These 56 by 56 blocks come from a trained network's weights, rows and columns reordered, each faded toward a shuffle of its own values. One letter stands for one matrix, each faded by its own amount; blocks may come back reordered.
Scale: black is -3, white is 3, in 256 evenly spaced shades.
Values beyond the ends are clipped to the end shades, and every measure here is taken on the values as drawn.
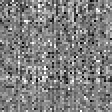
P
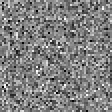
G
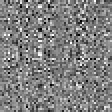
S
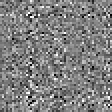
S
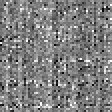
P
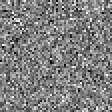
G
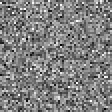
G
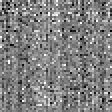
P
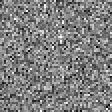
G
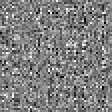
S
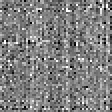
P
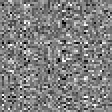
S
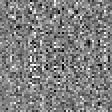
S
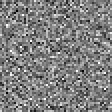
G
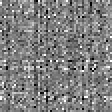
P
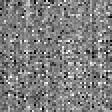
P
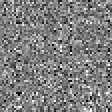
S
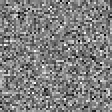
G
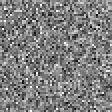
G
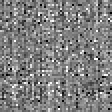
P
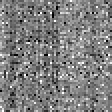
P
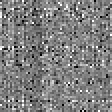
P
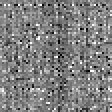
P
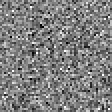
G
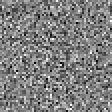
G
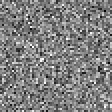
G
